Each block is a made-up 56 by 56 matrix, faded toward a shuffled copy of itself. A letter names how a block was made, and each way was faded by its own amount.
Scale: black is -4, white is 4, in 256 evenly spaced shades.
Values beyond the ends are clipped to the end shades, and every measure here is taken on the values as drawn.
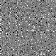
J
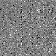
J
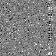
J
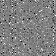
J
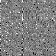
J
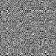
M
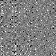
J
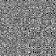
M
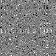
J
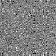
J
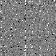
J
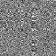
M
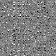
J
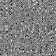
J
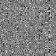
J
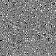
J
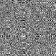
M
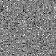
J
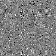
J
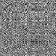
M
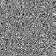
M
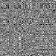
M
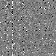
J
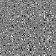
J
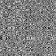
M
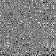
J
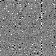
J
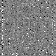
J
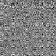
M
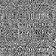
M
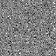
J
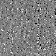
J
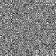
M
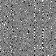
J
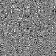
J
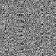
M
